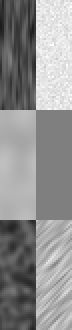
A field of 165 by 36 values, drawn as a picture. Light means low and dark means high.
It is made of 3 by 2 panels. Panel 1,1: high, streaked downward. Panel 1,2: very low, fine-grained, faint in contrast. Panel 2,1: low, smooth, faint in contrast. Panel 2,2: middling, flat. Panel 3,1: high, blotchy. Panel 3,2: low, slanting up to the right.
